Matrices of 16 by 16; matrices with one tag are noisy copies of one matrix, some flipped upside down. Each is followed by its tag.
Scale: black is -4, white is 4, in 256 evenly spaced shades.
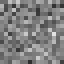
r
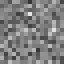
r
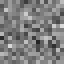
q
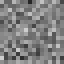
r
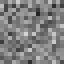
r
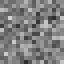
q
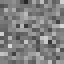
q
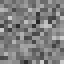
q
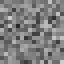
q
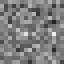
r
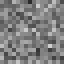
r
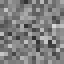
q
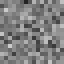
q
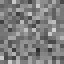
r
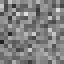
r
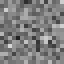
q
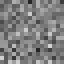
r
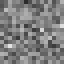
q
